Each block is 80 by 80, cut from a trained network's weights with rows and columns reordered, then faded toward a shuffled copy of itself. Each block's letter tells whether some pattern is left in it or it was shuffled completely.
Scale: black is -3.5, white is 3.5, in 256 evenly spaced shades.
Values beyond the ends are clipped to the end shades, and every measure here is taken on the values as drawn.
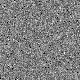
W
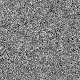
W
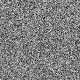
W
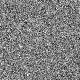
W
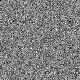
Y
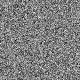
W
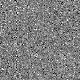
Y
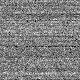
Y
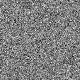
W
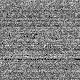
Y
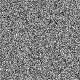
W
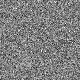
W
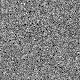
W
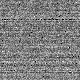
Y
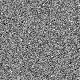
W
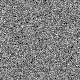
W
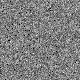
W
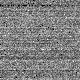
Y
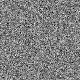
Y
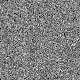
W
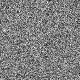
W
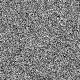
W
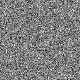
Y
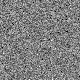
W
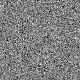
W
